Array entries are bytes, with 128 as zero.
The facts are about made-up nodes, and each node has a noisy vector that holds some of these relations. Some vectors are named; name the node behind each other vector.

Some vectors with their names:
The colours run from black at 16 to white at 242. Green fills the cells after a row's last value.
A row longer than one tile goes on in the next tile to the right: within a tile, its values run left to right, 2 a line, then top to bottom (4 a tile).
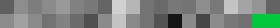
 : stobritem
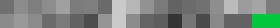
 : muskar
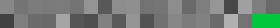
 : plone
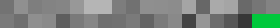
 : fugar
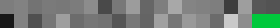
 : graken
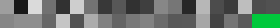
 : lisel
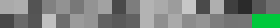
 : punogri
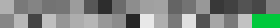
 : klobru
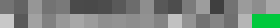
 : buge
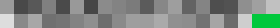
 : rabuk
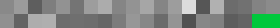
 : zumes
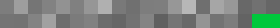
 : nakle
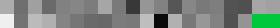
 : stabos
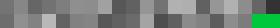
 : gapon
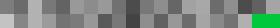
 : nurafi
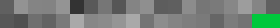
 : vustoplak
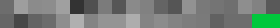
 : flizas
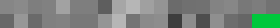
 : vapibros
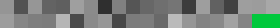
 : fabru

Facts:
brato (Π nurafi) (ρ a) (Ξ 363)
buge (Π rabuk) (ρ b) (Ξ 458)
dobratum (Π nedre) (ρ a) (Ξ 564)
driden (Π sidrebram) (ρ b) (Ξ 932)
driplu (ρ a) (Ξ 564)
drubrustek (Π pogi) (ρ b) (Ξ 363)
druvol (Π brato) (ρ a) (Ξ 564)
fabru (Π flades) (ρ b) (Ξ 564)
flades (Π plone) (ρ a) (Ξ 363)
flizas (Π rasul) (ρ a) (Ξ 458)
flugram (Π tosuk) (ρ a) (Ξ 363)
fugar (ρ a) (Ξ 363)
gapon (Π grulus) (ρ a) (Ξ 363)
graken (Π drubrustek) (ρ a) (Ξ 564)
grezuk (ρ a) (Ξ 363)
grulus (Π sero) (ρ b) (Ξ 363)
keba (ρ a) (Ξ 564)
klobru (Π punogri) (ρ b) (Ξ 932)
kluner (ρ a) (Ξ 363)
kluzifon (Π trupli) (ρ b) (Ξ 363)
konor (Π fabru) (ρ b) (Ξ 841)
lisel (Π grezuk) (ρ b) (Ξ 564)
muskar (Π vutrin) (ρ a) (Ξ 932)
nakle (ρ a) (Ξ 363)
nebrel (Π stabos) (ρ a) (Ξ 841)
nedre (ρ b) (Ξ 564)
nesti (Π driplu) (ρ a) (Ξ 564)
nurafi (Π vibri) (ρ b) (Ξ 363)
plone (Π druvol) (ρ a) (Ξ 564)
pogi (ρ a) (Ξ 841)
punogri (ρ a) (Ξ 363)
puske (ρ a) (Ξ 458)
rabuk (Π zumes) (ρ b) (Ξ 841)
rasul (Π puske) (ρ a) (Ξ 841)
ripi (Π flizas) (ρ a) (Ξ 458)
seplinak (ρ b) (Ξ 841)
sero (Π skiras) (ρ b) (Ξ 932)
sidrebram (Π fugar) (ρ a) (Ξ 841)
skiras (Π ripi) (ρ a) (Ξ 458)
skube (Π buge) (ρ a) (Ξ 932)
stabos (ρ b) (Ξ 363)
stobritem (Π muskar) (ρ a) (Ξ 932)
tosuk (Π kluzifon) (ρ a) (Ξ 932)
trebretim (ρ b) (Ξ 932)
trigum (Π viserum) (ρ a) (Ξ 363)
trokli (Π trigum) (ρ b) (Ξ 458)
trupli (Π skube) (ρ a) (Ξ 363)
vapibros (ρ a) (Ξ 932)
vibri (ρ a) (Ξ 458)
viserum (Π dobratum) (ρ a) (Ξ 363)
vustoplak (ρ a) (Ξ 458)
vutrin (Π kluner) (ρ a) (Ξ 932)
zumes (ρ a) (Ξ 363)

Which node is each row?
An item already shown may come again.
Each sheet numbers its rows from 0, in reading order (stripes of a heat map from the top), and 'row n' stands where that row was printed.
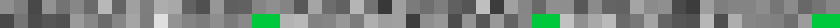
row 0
pogi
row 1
driden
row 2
grulus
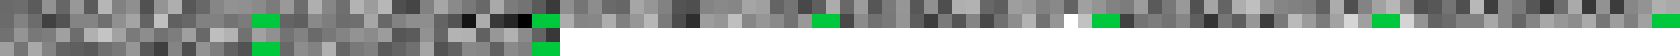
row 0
sidrebram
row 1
grezuk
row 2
drubrustek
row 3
nesti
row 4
driplu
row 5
konor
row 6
kluner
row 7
gapon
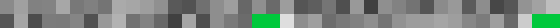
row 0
tosuk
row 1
rabuk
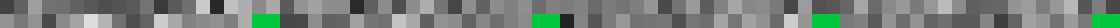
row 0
trokli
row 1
vibri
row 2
graken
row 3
flugram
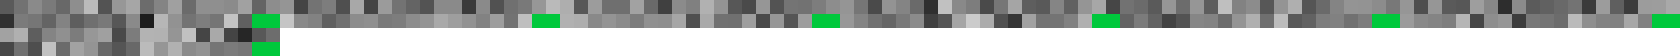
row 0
dobratum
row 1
seplinak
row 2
sero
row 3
nebrel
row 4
sidrebram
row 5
fabru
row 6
punogri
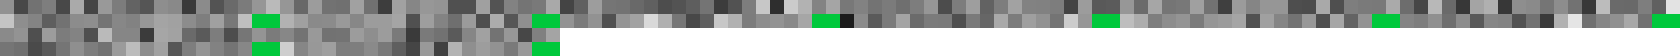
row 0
seplinak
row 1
trebretim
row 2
trokli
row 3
graken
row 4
trebretim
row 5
nedre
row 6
rasul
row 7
kluzifon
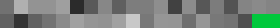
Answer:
puske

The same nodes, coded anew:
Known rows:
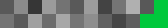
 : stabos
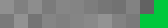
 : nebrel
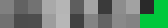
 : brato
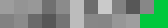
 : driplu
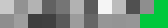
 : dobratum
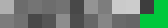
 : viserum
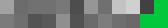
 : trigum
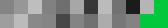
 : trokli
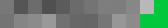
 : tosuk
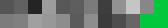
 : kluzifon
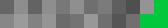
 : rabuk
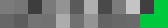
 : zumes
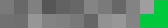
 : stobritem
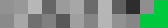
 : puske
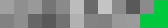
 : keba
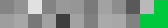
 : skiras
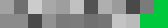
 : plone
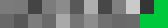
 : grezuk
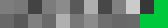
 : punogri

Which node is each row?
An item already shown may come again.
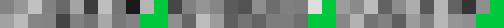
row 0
trokli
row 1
sero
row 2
vustoplak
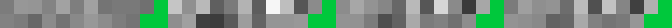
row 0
rasul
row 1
dobratum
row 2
nedre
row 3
lisel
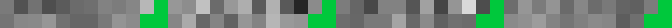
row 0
tosuk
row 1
vibri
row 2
flugram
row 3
seplinak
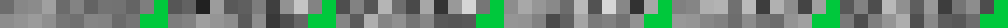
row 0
konor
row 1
kluzifon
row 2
grulus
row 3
nedre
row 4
fabru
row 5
nurafi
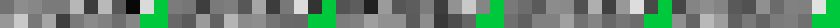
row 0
buge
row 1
kluner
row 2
kluzifon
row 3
gapon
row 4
sero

